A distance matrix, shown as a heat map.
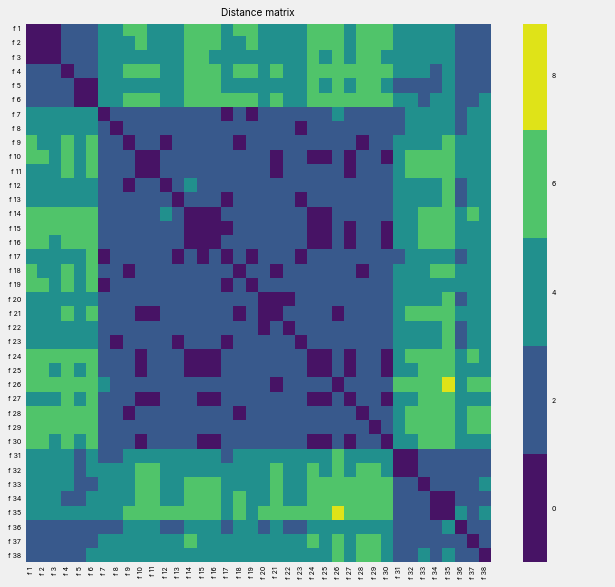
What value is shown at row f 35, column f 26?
8
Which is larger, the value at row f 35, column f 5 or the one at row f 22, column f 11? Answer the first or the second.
the first
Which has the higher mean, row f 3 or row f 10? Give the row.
f 3
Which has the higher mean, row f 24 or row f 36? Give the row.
f 24
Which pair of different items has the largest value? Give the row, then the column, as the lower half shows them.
f 35, f 26
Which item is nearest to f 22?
f 20
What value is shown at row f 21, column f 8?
2
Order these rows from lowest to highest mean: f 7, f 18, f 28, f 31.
f 7, f 18, f 28, f 31
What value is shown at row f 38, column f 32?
2
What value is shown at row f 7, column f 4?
4
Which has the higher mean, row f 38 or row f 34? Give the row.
f 34
